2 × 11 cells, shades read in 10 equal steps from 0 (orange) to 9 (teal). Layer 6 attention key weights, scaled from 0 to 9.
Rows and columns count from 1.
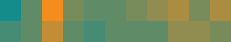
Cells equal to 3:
2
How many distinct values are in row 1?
6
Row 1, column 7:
5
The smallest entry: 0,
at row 1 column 3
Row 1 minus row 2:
2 0 -2 -1 -1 0 -1 -2 -1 1 -2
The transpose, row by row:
9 7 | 6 6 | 0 2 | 5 6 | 6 7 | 6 6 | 5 6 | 4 6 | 3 4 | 5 4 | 3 5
